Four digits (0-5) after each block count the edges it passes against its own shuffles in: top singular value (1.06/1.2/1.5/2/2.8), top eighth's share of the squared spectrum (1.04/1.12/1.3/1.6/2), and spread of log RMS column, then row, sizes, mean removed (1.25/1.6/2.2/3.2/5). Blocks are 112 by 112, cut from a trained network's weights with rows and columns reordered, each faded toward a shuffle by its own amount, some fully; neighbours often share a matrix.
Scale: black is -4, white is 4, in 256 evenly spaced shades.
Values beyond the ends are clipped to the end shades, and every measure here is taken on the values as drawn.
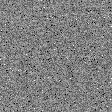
0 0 0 0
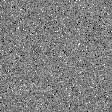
1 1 0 0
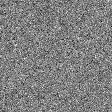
0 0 0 0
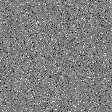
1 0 0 0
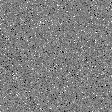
0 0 0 0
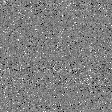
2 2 0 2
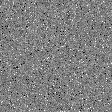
0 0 0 0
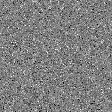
3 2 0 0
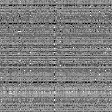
5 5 3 3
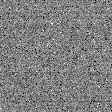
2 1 0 0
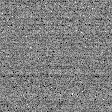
3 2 0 0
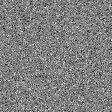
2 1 0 0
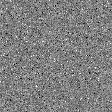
2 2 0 1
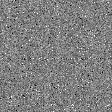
2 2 0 1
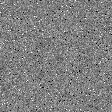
1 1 0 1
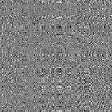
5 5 3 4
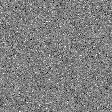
2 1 0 0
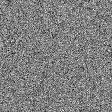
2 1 0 0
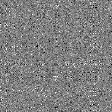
3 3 2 2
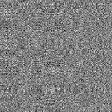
4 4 2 2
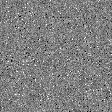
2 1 0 1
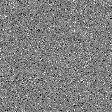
2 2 1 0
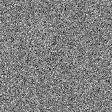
2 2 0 0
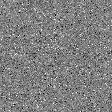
2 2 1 0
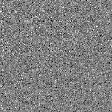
3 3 2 2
